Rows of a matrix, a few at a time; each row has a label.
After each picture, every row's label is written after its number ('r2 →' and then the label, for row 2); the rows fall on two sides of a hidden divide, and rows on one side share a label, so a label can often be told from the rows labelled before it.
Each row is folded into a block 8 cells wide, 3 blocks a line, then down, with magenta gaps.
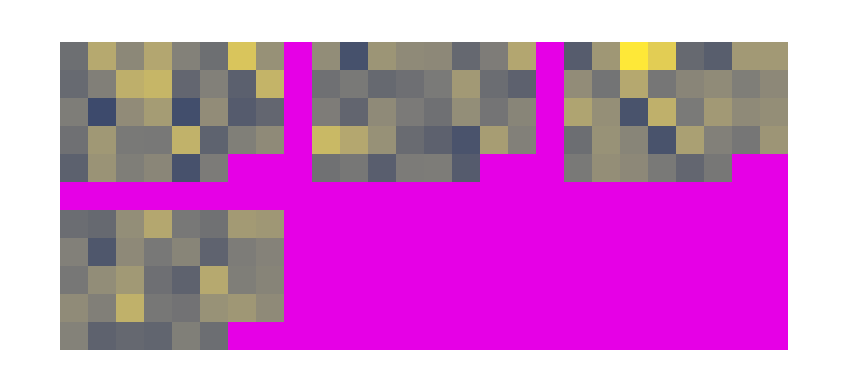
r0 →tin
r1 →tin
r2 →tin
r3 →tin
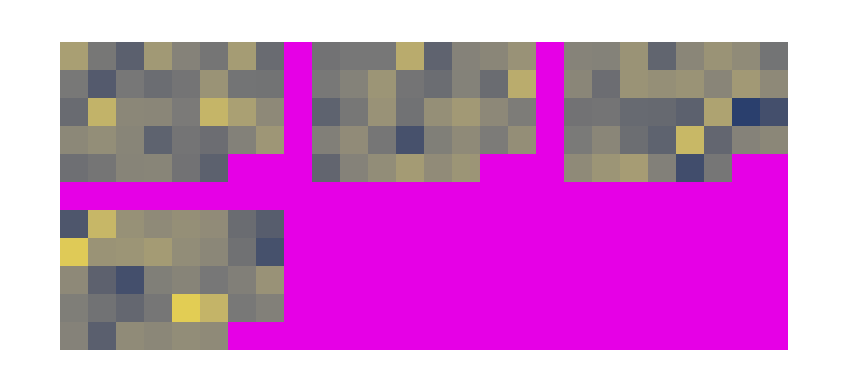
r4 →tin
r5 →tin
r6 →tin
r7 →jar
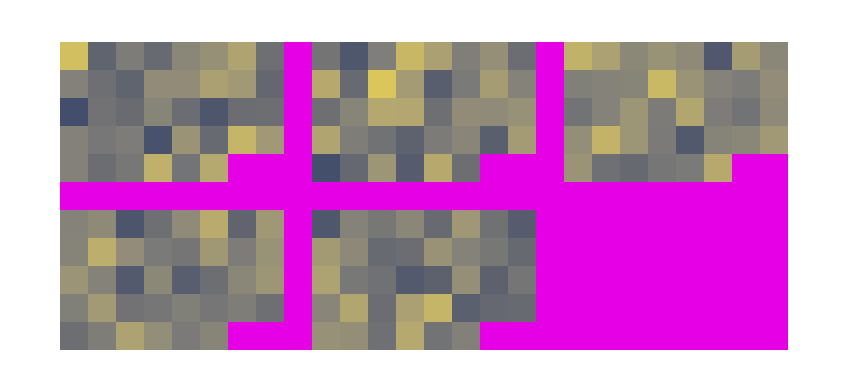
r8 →tin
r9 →tin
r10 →tin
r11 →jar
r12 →jar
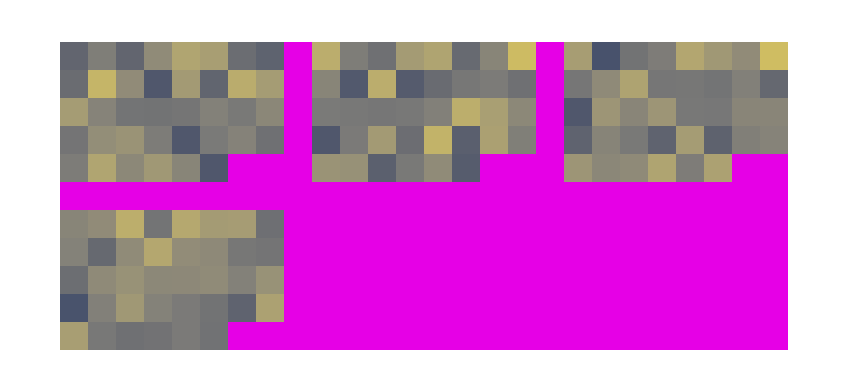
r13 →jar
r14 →tin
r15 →tin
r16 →tin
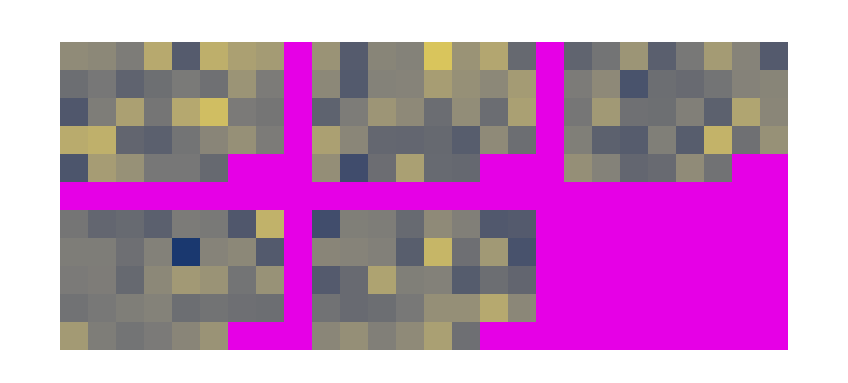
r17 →tin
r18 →tin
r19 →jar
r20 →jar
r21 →jar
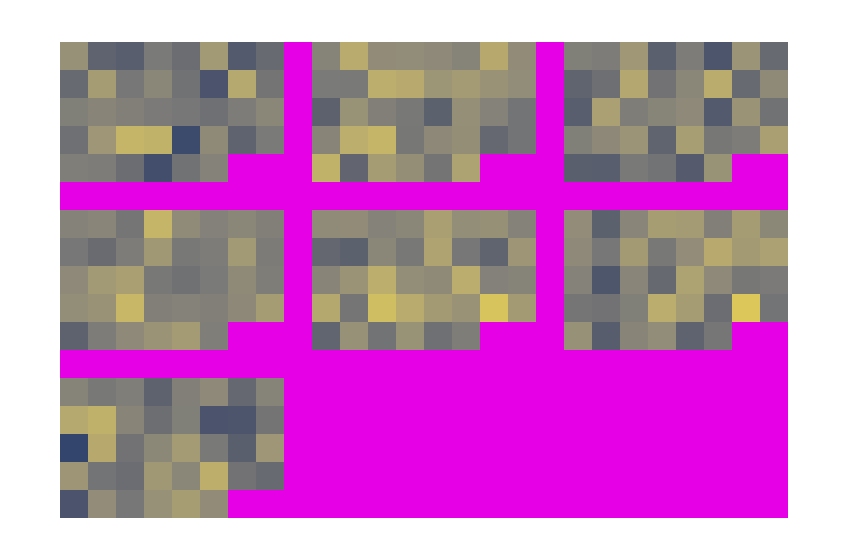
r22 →jar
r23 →tin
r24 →tin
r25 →tin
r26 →tin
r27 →tin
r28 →jar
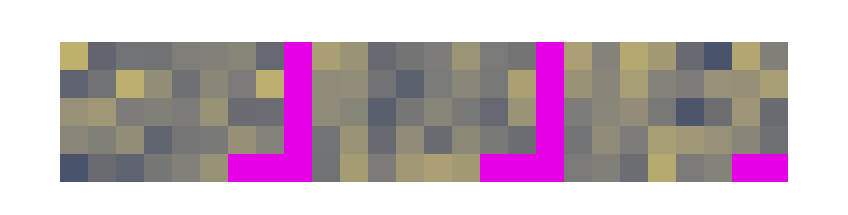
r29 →tin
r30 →jar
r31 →tin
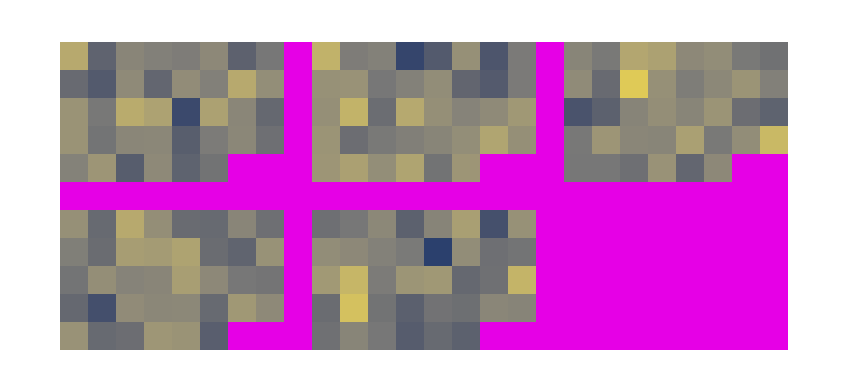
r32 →tin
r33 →jar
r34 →tin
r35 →tin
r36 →jar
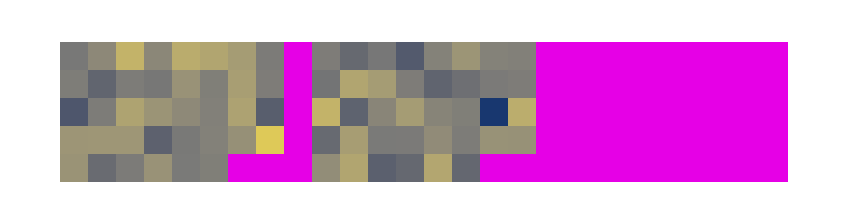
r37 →tin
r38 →jar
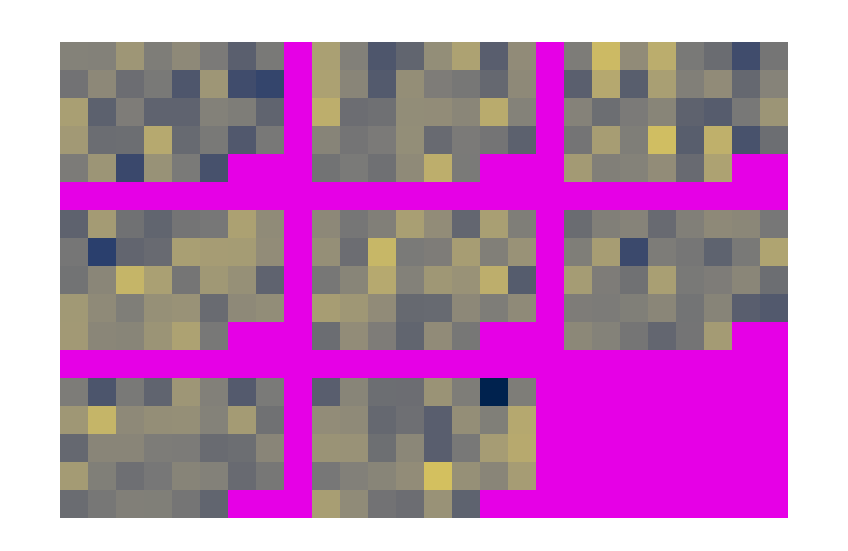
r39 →jar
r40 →jar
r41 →jar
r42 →tin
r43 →tin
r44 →jar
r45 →jar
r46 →jar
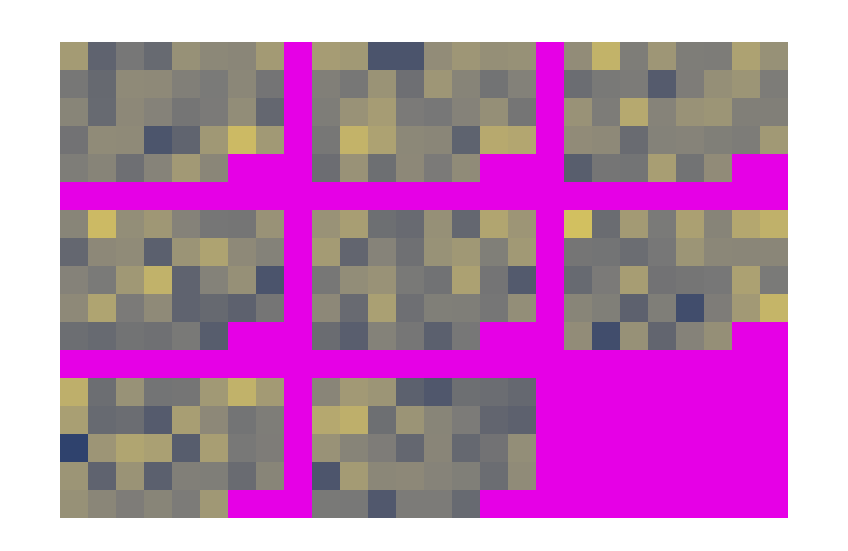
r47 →tin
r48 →tin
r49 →tin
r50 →tin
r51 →tin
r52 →tin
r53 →tin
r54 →jar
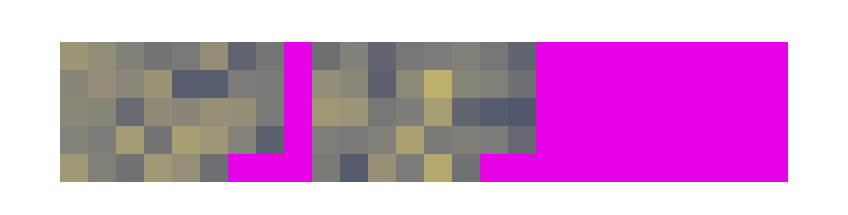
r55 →jar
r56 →jar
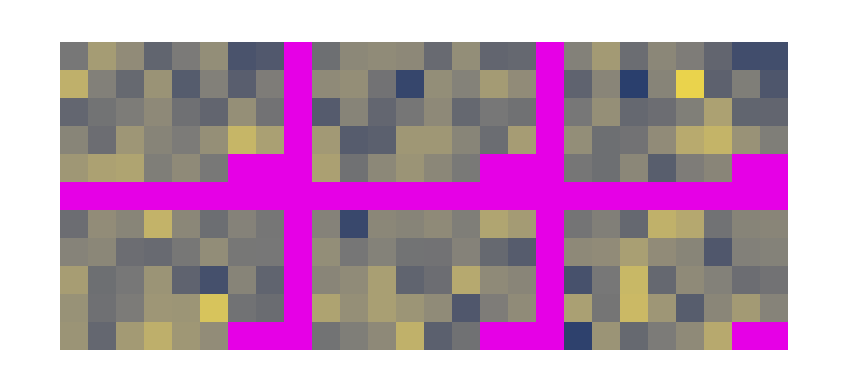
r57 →jar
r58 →jar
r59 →jar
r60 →jar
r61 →tin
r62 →tin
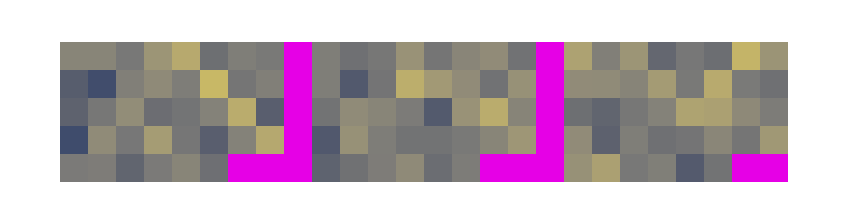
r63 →tin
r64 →tin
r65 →tin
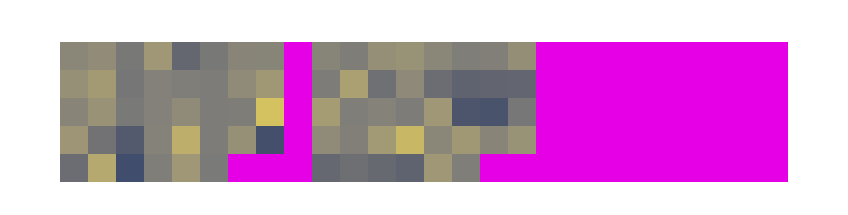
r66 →jar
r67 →jar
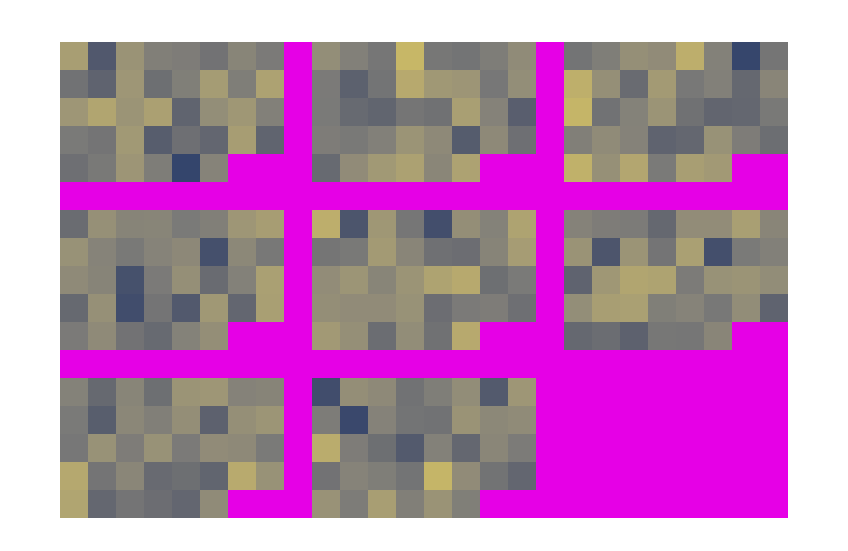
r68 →tin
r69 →tin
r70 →jar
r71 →jar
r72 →tin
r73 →tin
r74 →tin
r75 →jar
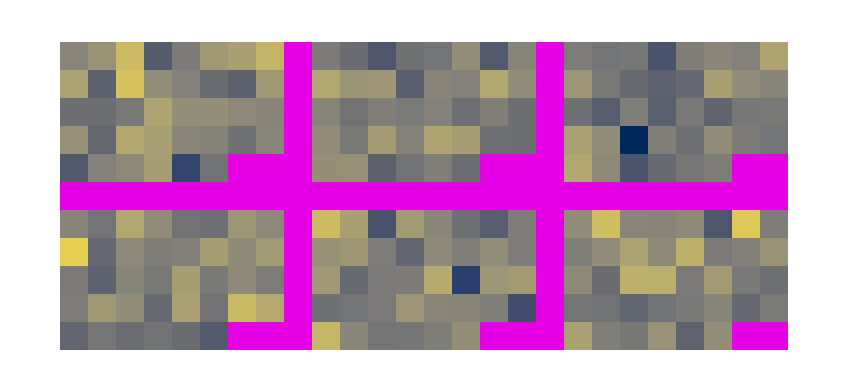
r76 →tin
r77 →jar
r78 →jar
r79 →tin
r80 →jar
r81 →tin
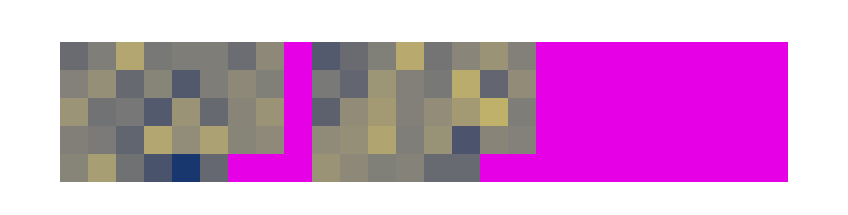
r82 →jar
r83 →tin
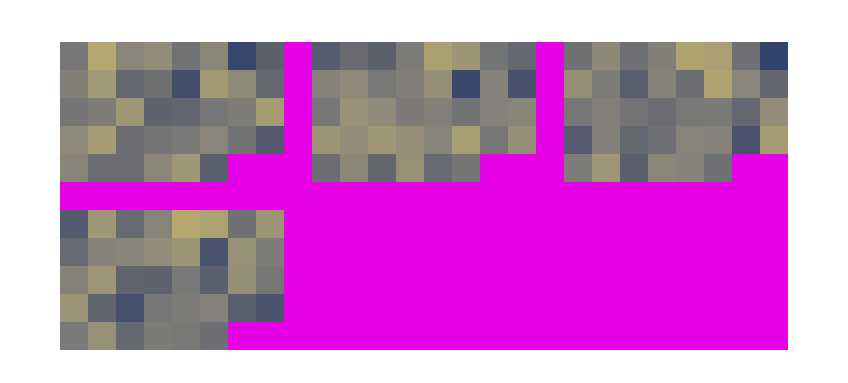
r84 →jar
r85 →jar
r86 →jar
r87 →jar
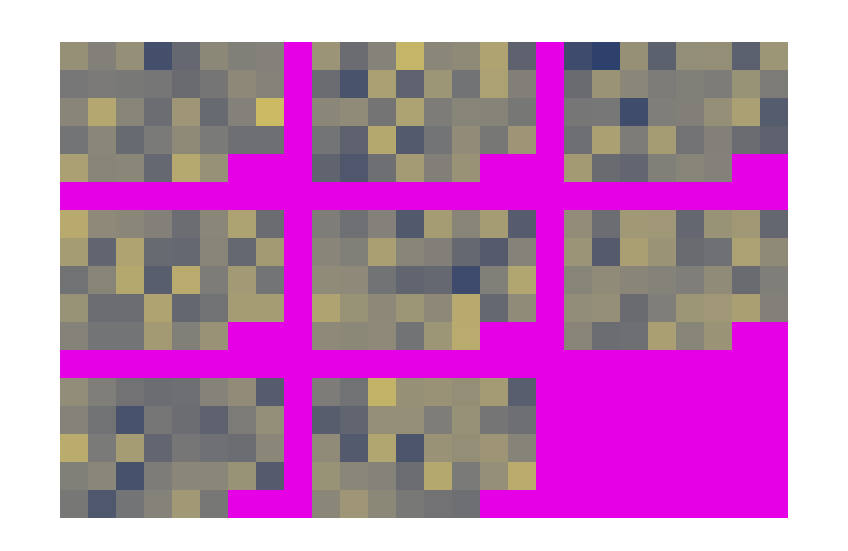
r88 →jar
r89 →tin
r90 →jar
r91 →tin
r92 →jar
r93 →tin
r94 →jar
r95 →tin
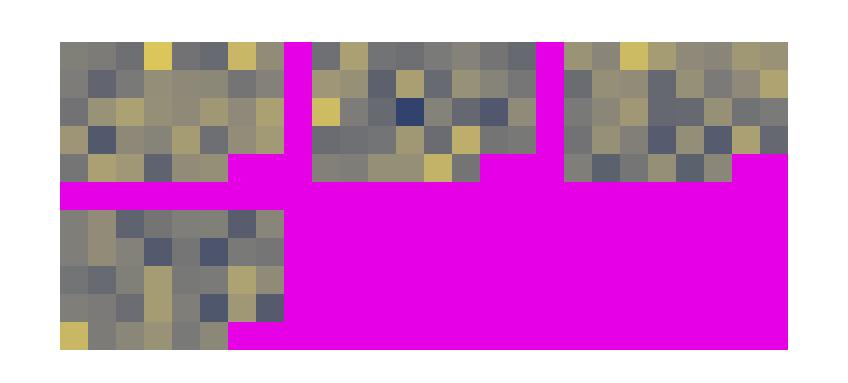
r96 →tin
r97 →jar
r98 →tin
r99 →jar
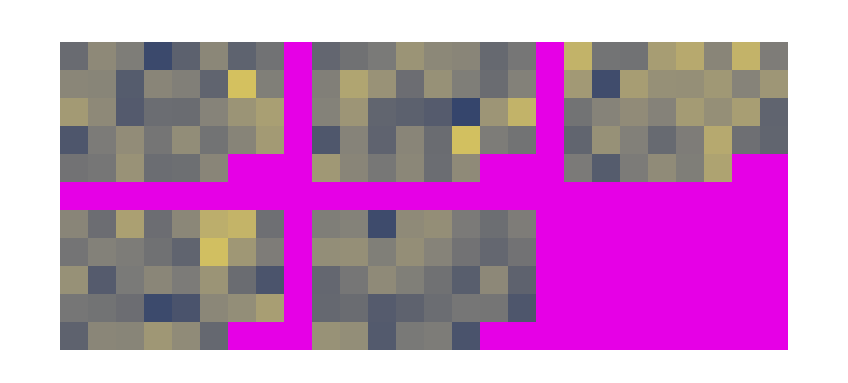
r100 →jar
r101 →jar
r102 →tin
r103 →tin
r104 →jar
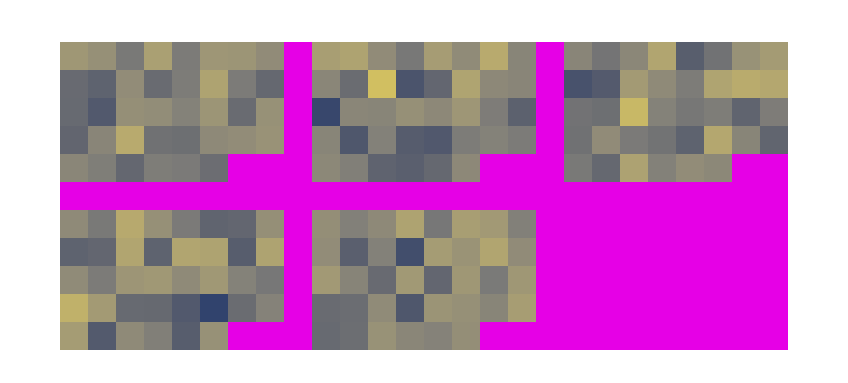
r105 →tin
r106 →tin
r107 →tin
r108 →tin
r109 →tin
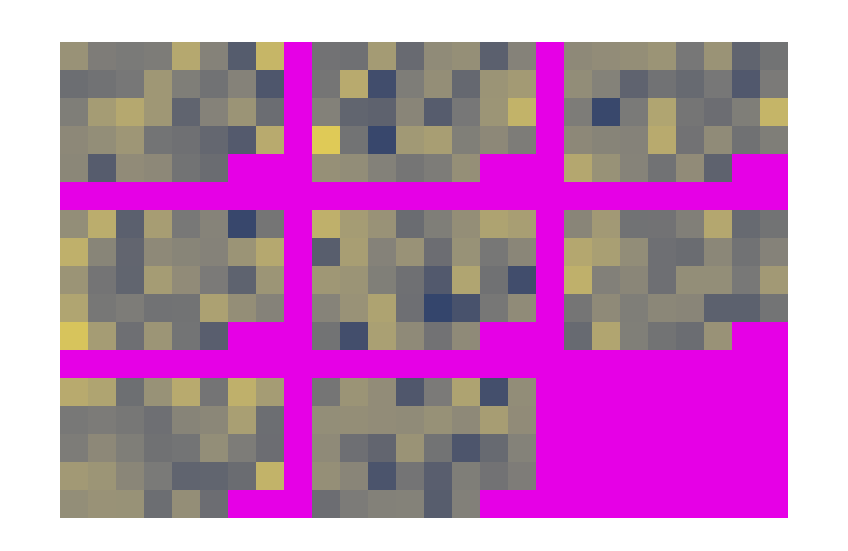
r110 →tin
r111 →jar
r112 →jar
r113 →jar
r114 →tin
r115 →jar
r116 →tin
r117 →jar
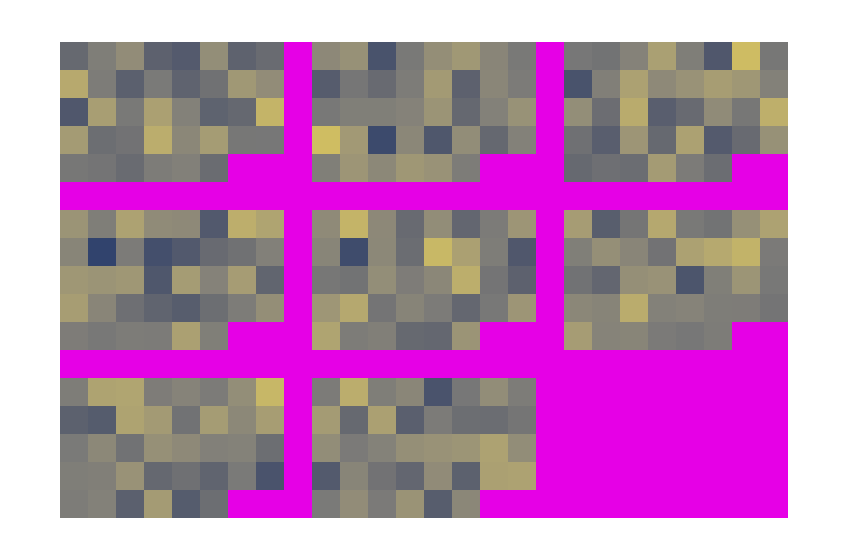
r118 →jar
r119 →jar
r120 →tin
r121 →tin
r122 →tin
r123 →tin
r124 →tin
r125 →tin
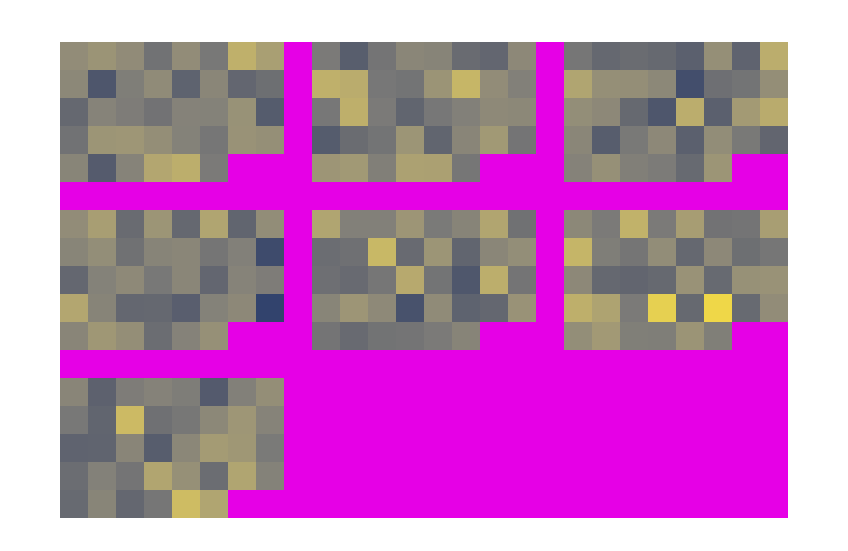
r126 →tin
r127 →jar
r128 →jar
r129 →jar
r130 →tin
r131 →jar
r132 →tin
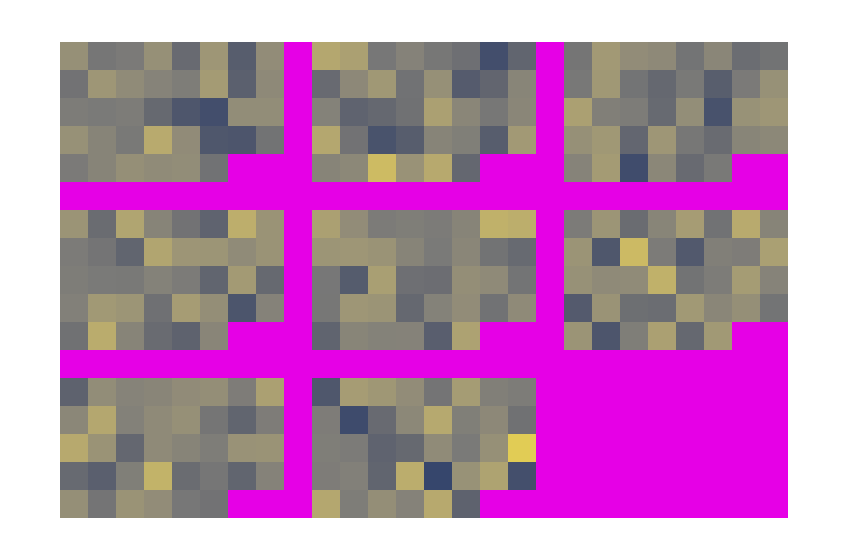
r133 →jar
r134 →jar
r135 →jar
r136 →tin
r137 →tin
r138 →tin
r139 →jar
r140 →jar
